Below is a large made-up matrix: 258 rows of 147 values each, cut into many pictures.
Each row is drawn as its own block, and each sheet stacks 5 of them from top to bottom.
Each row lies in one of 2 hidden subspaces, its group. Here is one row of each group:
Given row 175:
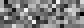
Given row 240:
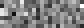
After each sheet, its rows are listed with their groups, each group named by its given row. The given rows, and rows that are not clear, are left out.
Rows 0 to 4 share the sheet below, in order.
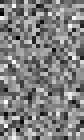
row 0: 240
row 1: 240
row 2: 240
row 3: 240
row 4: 175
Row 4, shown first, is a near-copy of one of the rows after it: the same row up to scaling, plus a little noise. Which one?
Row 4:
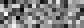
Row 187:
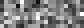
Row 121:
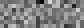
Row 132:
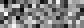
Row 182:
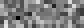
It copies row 132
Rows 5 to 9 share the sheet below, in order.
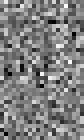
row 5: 175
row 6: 175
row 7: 175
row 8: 175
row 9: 240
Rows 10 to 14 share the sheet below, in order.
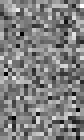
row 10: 240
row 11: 175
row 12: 240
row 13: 240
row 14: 240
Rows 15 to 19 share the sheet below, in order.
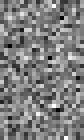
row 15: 175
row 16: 175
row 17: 240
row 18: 175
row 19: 175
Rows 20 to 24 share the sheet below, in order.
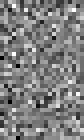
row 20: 240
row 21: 175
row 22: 240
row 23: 175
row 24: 240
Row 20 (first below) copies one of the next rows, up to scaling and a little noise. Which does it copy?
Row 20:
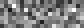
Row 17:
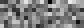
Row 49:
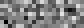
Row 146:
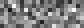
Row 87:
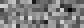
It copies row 146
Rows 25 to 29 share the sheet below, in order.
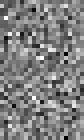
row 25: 240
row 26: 175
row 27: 175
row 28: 240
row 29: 175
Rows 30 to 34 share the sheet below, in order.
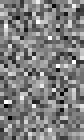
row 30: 175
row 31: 240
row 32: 240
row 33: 175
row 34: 240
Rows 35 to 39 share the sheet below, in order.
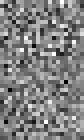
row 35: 240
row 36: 240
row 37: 175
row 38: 240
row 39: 240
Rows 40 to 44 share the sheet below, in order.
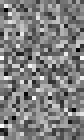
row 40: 175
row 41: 175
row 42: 240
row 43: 240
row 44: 240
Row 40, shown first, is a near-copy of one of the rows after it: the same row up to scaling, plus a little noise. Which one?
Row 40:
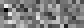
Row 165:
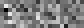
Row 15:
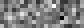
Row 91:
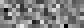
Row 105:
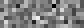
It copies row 165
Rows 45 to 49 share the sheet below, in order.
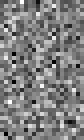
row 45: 175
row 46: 175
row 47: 175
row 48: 175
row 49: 240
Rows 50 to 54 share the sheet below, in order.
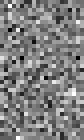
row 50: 175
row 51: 240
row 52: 175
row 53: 240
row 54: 240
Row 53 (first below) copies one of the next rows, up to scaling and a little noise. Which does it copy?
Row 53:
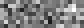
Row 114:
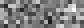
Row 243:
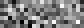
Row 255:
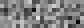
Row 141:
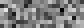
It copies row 114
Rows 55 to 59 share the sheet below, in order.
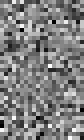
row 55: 240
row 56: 175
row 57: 240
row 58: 240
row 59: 240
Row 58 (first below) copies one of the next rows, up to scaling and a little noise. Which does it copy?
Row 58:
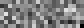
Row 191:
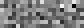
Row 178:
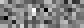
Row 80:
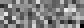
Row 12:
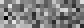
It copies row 80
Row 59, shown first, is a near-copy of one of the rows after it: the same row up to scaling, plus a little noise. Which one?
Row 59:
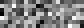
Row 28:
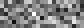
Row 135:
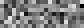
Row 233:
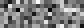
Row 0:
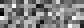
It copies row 0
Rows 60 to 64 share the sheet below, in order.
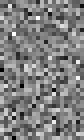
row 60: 240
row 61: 240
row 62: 240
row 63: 175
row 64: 175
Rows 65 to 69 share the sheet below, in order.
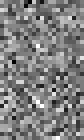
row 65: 240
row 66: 175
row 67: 240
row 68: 175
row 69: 175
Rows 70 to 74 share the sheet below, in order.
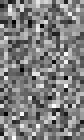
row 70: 240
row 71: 175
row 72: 175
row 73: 175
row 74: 175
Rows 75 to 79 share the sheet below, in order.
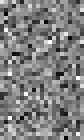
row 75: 175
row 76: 175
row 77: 175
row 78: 240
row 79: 175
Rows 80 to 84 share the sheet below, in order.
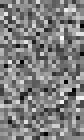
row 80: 240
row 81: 240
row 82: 175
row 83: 175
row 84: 240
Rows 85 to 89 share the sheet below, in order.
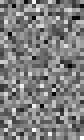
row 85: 240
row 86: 240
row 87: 240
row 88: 175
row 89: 240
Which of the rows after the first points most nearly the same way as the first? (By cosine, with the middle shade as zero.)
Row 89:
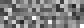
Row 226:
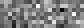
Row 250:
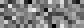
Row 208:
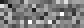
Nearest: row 208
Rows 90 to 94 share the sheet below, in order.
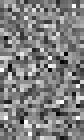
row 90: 240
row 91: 175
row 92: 240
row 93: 175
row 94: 240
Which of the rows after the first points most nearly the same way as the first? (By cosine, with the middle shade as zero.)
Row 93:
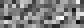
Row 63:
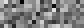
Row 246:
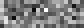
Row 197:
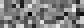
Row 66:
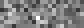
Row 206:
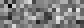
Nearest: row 206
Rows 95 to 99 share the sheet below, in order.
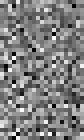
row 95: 240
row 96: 175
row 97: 175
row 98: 240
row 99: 240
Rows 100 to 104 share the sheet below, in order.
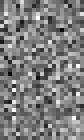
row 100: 175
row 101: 240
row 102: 175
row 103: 175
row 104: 240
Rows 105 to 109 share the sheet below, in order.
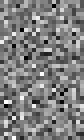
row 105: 175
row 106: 240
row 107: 240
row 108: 175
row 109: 175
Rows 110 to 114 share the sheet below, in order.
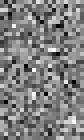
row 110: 175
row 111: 175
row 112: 240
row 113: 240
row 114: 240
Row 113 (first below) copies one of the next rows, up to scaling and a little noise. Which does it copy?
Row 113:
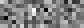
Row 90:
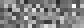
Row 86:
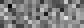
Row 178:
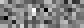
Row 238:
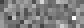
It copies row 178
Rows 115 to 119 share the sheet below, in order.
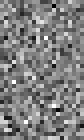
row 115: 175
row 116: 240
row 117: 175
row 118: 175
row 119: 175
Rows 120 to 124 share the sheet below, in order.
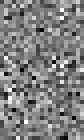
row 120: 175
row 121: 175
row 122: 175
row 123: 175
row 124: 240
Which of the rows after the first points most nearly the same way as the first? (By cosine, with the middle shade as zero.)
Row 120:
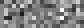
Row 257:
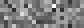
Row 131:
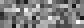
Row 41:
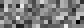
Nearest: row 41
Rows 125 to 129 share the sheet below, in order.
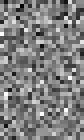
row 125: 175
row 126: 240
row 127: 240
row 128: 175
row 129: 175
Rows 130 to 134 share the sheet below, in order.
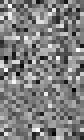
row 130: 175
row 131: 240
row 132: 175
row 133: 240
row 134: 175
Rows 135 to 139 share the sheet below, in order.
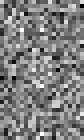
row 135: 240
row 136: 175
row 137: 240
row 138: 175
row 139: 240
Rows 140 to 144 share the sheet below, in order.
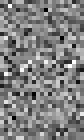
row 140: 240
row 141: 240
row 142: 175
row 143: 240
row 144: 240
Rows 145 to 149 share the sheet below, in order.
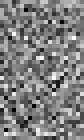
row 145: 240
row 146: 240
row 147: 175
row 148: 175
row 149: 175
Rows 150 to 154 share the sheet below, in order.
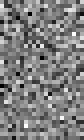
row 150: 175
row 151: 240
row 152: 175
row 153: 240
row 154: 240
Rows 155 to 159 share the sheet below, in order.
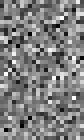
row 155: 175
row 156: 175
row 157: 240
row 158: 240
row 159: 175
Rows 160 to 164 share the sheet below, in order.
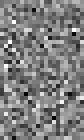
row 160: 240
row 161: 240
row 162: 175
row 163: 175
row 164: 175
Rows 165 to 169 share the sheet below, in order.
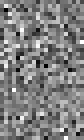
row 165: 175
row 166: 175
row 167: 240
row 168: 240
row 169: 175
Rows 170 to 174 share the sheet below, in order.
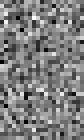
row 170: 175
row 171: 175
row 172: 240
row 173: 240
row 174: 240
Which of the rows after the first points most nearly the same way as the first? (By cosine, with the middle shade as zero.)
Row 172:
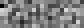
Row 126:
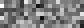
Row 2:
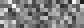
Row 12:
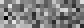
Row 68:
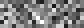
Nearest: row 2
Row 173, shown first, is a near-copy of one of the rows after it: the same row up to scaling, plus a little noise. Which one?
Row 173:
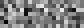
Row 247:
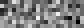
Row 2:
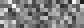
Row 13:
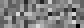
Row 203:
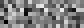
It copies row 203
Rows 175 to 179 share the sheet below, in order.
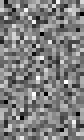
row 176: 240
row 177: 175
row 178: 240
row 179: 175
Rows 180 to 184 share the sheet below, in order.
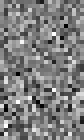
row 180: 175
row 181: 175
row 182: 175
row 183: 175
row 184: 175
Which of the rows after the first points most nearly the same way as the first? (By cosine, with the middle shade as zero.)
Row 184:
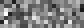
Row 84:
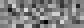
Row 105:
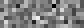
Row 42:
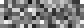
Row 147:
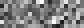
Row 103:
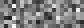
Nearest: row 105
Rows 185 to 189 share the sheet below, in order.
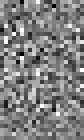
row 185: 175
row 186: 175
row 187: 175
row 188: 240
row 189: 240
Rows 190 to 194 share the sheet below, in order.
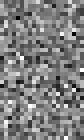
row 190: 175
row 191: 240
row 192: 175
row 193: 240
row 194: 175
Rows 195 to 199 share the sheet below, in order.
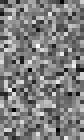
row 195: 240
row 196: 175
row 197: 175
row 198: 175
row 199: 175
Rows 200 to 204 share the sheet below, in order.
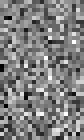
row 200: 175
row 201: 240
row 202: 240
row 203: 240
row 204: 175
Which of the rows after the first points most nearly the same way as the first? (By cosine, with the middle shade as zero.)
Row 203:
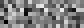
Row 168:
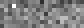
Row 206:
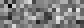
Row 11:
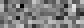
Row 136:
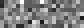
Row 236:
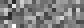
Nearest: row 136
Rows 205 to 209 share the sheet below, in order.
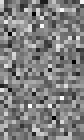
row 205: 240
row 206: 175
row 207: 240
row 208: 240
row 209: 175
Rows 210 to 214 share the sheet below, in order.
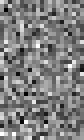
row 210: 240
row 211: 175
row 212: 175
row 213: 240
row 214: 240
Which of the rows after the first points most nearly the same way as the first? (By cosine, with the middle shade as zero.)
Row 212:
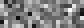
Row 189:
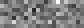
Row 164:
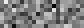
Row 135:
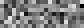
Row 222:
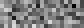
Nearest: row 135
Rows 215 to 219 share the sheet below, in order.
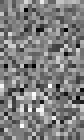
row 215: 240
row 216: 175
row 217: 240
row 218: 240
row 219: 175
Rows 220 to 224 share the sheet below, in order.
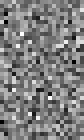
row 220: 175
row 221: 175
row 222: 240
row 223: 240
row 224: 240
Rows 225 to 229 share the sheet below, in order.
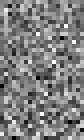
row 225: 175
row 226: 240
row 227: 175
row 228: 240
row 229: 175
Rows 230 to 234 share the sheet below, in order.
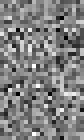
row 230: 175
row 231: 240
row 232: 240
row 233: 240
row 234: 175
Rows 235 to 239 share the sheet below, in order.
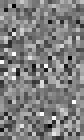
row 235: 240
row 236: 175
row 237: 240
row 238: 240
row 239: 175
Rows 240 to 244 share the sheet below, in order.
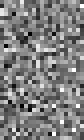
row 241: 175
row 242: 240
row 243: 240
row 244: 240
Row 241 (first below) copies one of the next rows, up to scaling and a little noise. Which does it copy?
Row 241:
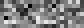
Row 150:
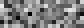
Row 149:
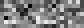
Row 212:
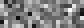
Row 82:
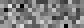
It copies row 149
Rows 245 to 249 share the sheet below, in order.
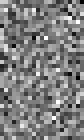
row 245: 240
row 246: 240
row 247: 240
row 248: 175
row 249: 175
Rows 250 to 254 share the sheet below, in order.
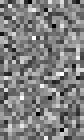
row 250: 240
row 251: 240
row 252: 175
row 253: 175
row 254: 175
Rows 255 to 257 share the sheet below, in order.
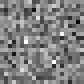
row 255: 240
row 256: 240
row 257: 175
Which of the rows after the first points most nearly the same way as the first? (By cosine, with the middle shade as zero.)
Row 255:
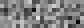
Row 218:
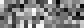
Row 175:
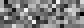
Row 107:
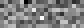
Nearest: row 175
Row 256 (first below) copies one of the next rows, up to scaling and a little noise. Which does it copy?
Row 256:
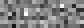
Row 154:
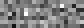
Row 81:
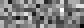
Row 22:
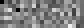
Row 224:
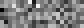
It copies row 154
